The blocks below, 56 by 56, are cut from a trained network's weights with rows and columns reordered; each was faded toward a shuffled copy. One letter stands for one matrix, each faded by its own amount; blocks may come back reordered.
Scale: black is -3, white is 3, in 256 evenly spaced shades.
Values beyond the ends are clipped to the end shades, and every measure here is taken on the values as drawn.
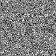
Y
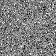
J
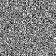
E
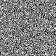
J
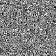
Y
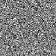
Y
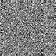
E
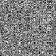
E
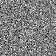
J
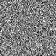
E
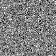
J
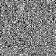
Y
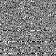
Y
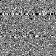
Y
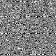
Y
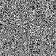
Y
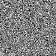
J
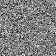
J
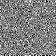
Y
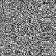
E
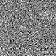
Y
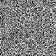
E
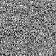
Y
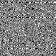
Y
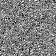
J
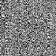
E
